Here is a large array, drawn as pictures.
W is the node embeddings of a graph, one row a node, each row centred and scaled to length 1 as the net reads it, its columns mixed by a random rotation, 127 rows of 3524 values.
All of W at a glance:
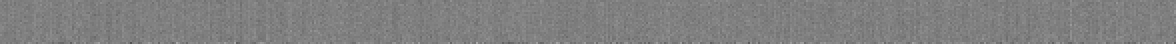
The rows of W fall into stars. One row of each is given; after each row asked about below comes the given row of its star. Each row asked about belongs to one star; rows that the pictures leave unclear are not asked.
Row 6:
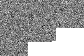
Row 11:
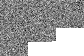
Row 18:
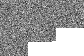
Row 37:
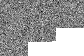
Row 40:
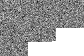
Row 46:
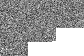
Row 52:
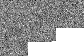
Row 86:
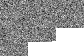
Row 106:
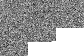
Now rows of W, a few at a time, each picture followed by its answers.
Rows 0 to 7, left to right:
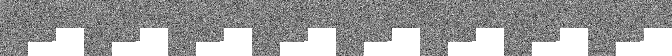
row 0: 106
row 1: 52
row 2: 40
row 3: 106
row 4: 40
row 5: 37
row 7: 6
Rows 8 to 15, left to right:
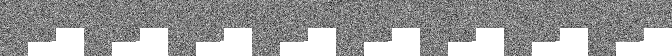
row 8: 86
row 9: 86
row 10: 46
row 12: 37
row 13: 86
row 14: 86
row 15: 6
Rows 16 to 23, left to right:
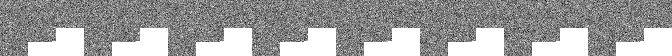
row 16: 46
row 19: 46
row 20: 11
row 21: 52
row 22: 86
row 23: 11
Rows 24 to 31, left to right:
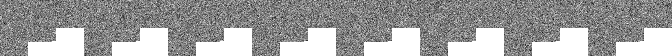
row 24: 37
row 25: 52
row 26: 46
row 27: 40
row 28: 52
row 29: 46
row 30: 37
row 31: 11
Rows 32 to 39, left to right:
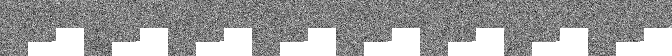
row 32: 106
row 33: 11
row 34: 6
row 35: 86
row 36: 86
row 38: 40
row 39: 86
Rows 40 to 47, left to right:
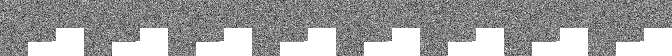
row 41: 52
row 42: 11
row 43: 86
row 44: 11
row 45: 40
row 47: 40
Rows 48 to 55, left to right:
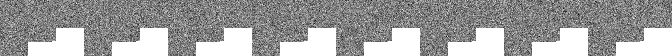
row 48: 46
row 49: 18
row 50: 86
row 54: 106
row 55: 40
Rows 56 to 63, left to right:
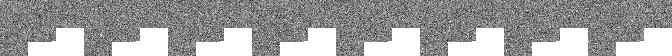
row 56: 52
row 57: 11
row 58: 37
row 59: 11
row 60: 37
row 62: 6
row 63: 86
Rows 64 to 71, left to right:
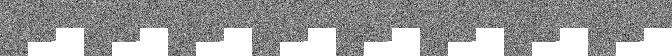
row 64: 6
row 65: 52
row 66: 6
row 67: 40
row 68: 40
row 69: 11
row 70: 6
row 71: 40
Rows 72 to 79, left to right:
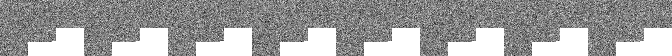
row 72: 106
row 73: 40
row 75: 52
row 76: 86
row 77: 6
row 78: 6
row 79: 11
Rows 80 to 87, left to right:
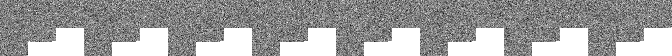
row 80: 106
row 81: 46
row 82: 18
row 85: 6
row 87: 86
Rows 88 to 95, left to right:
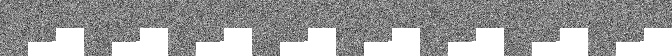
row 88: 37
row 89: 11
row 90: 40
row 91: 11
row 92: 46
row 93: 86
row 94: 86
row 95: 40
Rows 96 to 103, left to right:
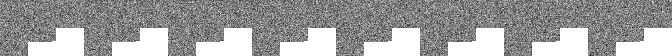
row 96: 106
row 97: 37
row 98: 37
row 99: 86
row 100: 40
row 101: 6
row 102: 106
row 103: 11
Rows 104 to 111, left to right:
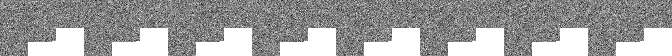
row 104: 46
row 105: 37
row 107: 52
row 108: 46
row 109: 46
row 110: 46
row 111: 18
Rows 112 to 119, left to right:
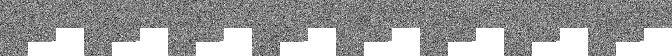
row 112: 40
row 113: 46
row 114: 6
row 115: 11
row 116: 46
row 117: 6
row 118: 46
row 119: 106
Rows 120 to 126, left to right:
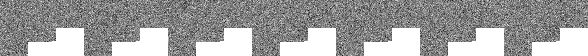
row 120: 11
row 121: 6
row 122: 37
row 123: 18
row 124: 106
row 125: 106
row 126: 18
